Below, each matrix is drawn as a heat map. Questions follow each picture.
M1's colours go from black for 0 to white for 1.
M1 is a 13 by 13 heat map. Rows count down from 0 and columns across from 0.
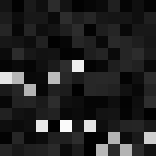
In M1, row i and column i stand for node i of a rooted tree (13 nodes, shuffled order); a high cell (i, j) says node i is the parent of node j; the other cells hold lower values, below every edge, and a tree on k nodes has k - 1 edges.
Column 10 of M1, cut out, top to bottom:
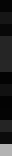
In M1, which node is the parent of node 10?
12
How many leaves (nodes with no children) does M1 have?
7
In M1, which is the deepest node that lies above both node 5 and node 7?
10
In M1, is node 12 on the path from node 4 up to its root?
yes
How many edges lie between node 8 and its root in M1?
2
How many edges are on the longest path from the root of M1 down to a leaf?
5
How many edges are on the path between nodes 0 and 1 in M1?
2
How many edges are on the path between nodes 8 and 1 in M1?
5
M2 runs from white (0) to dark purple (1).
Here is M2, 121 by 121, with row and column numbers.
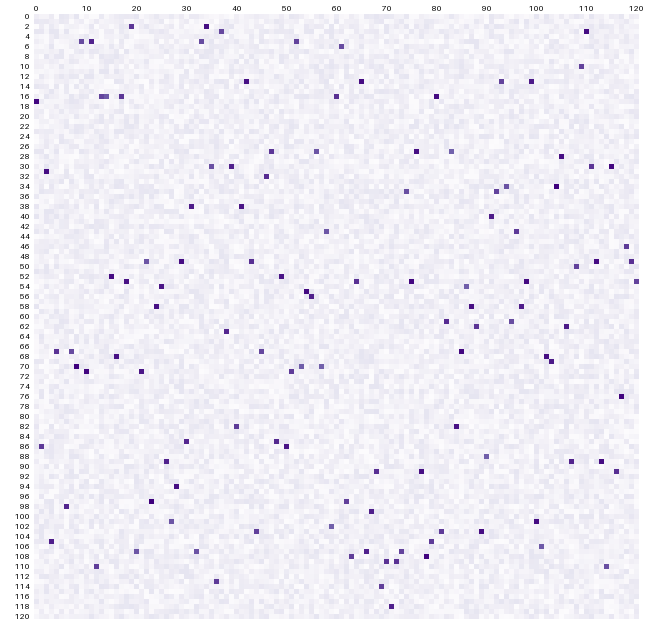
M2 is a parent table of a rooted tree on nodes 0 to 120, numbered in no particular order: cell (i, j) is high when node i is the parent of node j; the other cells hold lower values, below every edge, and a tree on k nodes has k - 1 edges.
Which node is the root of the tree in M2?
5
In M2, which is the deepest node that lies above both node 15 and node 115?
52
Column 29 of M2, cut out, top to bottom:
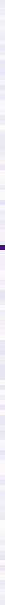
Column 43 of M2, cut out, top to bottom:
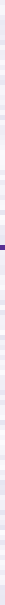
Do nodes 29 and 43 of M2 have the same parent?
yes
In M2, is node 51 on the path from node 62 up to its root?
no
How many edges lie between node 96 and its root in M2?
4
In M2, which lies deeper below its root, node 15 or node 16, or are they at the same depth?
node 16
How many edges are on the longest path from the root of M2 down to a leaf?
53
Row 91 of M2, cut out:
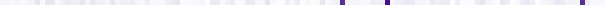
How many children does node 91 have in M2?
3
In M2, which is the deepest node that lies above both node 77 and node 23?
97
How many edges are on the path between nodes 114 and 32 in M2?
5
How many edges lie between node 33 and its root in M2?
1
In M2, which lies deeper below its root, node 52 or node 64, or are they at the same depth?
node 64
